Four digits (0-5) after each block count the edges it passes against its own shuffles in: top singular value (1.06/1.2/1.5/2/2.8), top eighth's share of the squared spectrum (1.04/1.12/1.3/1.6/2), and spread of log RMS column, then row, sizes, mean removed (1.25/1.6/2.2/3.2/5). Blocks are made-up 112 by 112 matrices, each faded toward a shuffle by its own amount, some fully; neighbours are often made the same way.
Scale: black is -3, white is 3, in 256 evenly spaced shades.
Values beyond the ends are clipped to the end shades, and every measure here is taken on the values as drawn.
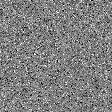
0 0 0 0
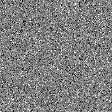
0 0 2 0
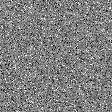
0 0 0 0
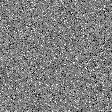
0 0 0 0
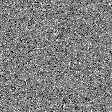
0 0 0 0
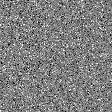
0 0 0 0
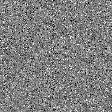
1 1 2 0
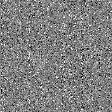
1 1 3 0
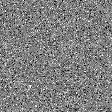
0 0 1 0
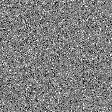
0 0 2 0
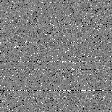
4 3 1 2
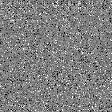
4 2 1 2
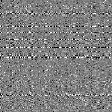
5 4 2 4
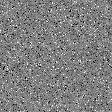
2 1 0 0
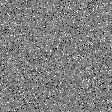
2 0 0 0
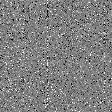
3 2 1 0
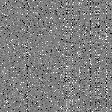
4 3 2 1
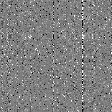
4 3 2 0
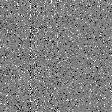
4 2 2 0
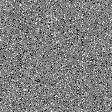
1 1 1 0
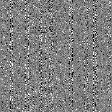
3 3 4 0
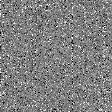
2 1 2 0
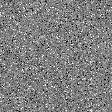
1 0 1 0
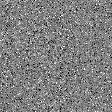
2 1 1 0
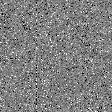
1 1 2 0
